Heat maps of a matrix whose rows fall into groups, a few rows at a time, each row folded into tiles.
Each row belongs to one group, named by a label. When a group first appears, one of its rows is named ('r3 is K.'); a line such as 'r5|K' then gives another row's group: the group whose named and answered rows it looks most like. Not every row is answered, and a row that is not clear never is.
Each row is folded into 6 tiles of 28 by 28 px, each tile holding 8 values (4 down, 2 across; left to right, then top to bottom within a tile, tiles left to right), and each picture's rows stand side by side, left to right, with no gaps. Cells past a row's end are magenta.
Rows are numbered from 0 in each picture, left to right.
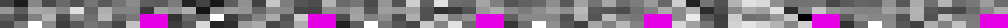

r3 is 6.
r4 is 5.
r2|6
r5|6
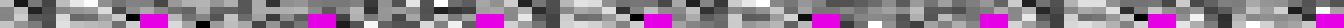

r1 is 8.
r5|6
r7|5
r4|5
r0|5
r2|6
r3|5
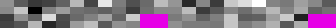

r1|5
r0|6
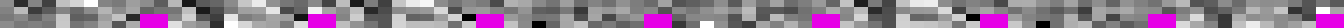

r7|5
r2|5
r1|5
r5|5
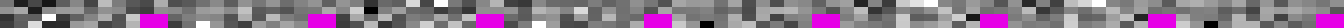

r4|8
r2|6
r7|8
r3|6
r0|6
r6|5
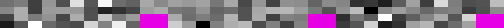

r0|6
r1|8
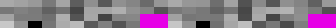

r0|8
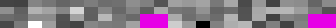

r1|8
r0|6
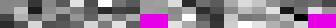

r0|6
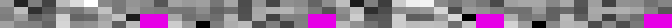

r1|8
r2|5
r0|5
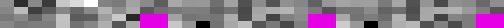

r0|5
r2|8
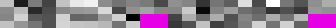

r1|6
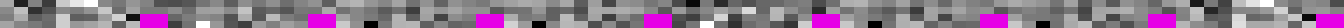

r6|8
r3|8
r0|5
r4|6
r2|8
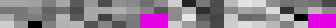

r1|5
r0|8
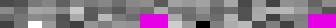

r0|6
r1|8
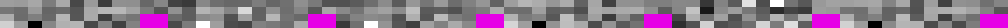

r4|6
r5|8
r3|8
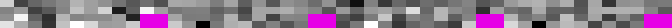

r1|8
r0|5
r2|6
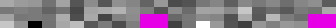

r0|8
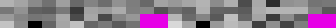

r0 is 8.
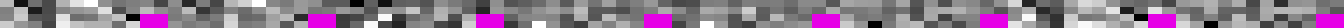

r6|5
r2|6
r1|5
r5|8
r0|5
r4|6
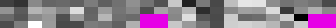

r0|6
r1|5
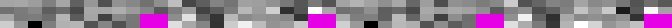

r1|5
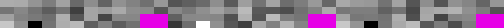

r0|8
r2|8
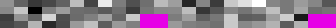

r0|6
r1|5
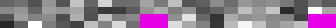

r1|5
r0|6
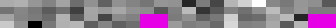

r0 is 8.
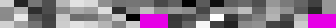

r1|6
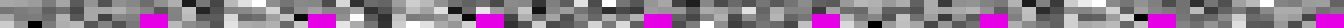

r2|5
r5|8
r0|8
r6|5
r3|6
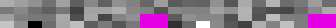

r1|6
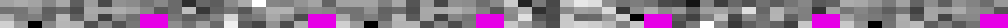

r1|5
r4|6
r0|8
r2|8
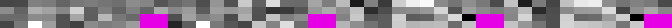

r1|6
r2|5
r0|6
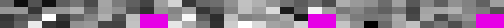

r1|5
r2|8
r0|6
